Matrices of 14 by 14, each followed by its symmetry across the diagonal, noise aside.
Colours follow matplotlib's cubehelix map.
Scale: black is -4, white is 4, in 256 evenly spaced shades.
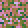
neither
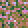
antisymmetric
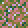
symmetric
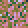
neither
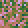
neither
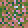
neither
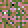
antisymmetric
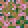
symmetric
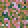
antisymmetric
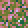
symmetric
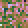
antisymmetric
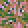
antisymmetric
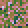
neither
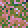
neither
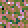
antisymmetric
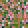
antisymmetric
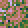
symmetric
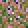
neither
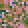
antisymmetric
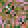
symmetric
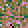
neither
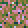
neither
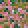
neither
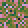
symmetric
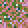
symmetric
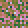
antisymmetric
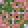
symmetric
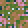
symmetric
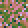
antisymmetric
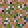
symmetric
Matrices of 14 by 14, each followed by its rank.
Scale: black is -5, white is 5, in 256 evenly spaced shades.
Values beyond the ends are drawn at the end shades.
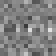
three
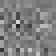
three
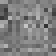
three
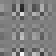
one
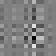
one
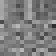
three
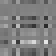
one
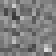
three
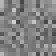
three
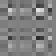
one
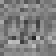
three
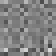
three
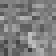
three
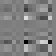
one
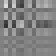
one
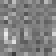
three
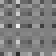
one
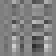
one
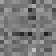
three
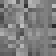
three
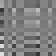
one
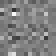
three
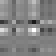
one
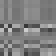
one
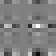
one
